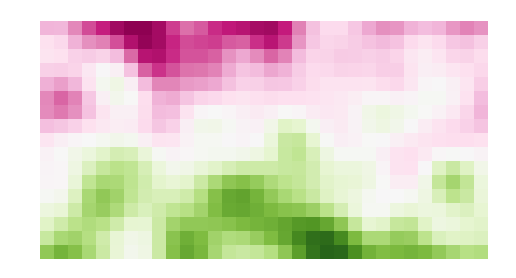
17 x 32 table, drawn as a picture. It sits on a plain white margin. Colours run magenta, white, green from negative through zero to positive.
Lone odd cells: none. Ninth with the highest average: bottom middle. Grain: blotchy. Slope: up to the bottom. Histogram: bell-shaped. Stripes: none.
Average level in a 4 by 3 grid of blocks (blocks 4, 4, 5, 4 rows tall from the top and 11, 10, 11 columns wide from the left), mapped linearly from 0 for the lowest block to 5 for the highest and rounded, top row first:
001 | 122 | 343 | 454
